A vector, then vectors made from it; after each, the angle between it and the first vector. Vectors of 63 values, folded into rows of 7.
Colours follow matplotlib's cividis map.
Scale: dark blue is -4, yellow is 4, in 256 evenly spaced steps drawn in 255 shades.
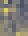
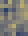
nearly opposite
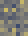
orthogonal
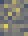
orthogonal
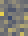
orthogonal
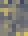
nearly parallel
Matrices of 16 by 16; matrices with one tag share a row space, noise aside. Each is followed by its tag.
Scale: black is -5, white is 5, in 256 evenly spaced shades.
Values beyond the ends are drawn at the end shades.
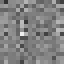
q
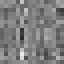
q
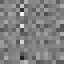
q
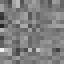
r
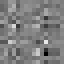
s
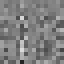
q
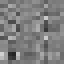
s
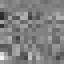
r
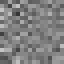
r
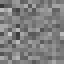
r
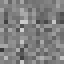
q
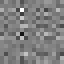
q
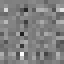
q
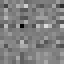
q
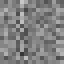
q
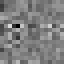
r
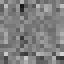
q
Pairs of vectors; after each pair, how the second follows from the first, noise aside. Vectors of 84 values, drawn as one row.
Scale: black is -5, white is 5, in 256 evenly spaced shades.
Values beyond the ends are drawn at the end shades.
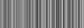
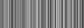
negated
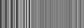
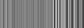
reversed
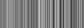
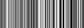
scaled up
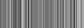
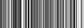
scaled up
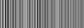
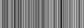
shuffled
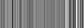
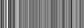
reversed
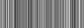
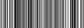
scaled up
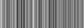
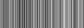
shuffled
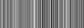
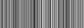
negated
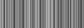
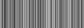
sign-scrambled
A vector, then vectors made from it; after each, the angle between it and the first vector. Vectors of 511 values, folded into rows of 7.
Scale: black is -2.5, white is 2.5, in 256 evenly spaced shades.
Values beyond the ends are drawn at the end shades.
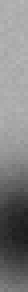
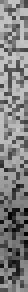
partly aligned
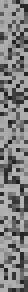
orthogonal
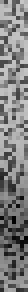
partly aligned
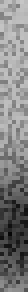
nearly parallel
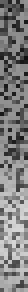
partly opposed
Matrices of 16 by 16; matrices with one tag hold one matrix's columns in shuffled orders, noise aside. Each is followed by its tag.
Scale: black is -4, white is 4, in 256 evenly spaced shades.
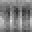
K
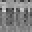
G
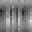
K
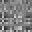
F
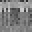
G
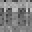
G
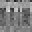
G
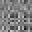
F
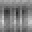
K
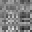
F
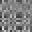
F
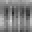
K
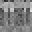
G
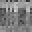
G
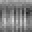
K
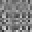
F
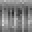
K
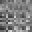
F
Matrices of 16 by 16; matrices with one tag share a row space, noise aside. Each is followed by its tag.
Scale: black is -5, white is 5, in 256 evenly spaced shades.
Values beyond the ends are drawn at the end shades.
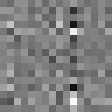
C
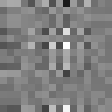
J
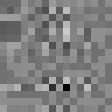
J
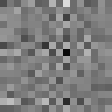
J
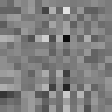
J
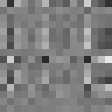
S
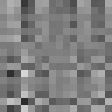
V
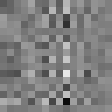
J
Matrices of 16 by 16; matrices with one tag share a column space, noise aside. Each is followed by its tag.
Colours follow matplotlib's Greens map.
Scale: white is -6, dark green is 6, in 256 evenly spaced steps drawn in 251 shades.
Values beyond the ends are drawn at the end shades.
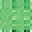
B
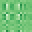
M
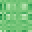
M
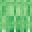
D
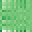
B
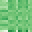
B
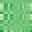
M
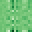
B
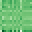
B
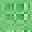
M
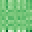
B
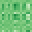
M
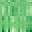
D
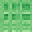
M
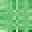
B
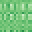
M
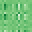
M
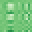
M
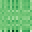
B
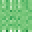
B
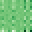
B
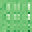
M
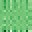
B
